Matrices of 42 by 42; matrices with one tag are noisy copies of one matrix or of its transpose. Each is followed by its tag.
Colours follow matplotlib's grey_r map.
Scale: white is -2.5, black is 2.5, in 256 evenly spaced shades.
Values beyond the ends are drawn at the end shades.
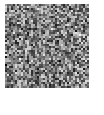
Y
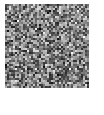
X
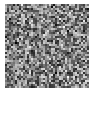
Y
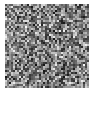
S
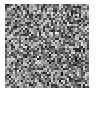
X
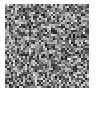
Y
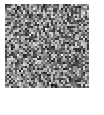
X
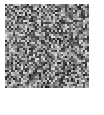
S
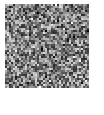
Y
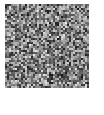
X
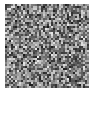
X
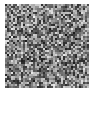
S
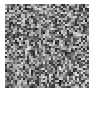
Y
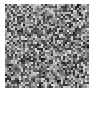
S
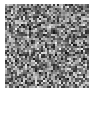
Y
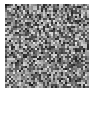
X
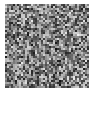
Y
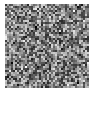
S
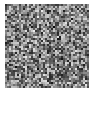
X
